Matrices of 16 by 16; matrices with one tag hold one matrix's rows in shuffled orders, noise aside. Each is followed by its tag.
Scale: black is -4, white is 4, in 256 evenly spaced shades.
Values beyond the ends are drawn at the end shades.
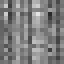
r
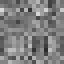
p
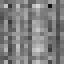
r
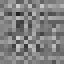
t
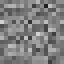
p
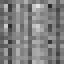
r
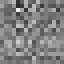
t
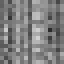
r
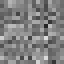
p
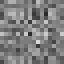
p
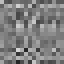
t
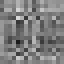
t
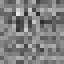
t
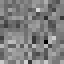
p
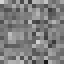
p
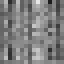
r
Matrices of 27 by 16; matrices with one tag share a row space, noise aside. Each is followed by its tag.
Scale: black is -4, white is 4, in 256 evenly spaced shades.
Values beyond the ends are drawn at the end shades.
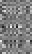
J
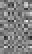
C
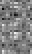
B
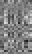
C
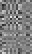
J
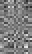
C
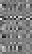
J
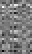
B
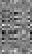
B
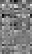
B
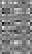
B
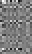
J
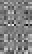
C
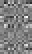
C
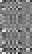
J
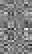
C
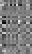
J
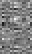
B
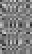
J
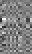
J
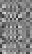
J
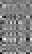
J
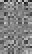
C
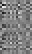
J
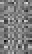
C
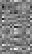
B
